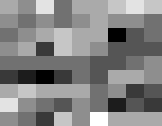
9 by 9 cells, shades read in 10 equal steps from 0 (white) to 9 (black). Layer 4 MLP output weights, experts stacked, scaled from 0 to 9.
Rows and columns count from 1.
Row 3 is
5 4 3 2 3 3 9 6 5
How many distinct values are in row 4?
5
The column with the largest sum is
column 7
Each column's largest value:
7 8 9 7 5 6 9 7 7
